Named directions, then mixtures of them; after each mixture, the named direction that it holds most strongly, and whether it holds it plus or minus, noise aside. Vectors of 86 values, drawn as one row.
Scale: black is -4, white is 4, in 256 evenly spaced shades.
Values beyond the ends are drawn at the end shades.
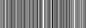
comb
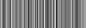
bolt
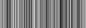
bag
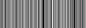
comb, minus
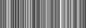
bag, minus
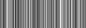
bag, minus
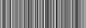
bolt, plus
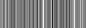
comb, plus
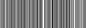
comb, plus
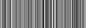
bolt, plus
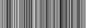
bag, plus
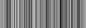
bag, plus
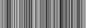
bag, plus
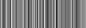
bolt, plus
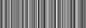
bolt, minus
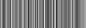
bolt, plus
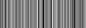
comb, minus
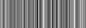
comb, plus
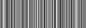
bolt, minus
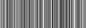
comb, plus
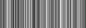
bag, minus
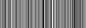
comb, minus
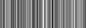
comb, plus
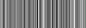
comb, plus
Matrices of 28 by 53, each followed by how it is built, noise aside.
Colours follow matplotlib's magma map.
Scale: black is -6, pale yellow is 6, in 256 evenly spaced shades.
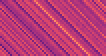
Toeplitz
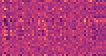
low rank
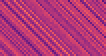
Toeplitz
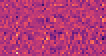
low rank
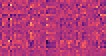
low rank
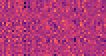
low rank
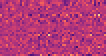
low rank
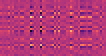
low rank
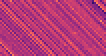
Toeplitz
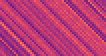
Toeplitz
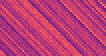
Toeplitz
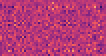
low rank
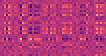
low rank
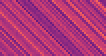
Toeplitz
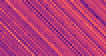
Toeplitz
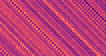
Toeplitz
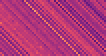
Toeplitz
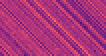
Toeplitz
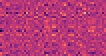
low rank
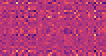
low rank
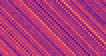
Toeplitz
